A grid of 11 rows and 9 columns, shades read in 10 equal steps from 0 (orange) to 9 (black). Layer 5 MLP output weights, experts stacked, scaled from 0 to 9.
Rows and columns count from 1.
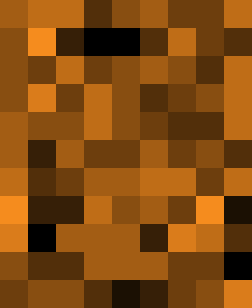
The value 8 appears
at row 8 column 9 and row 11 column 5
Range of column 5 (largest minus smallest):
6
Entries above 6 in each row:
0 3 0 0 0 1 0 3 2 1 2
